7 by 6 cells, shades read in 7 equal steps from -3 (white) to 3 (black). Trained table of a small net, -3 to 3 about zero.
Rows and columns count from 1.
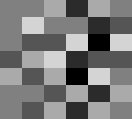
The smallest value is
-2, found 5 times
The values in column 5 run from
-2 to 3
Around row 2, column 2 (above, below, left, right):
0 1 0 0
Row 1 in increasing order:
-1 -1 0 0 0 2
